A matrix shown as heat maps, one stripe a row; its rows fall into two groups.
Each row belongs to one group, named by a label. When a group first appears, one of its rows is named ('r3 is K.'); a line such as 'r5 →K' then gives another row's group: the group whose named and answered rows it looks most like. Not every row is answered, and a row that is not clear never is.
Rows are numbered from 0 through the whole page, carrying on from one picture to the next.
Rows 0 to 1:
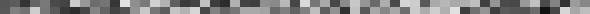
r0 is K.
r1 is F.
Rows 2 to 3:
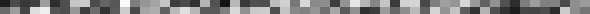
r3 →F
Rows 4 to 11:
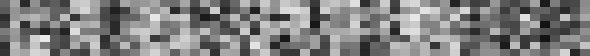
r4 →K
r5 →K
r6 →F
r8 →K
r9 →F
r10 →F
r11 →F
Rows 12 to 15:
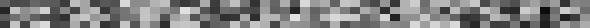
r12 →K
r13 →F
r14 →K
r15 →F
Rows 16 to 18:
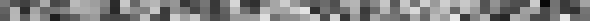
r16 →K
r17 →K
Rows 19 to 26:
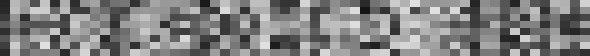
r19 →F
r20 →F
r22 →K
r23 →K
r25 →F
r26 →K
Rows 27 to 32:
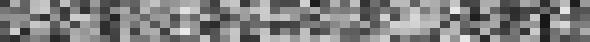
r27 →F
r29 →K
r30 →F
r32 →K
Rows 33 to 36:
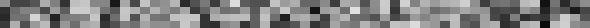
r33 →K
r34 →K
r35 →F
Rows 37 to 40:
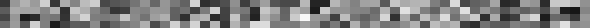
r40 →F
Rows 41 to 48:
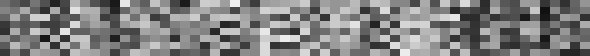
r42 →K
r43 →F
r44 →K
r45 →F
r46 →K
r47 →F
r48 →K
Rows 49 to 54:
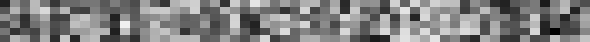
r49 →F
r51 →K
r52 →K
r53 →K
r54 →F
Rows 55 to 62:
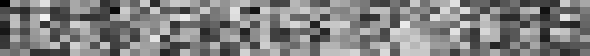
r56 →K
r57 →F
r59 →F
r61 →K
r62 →K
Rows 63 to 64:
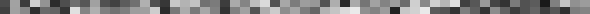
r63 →F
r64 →K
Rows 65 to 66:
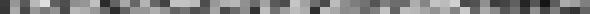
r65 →F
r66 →K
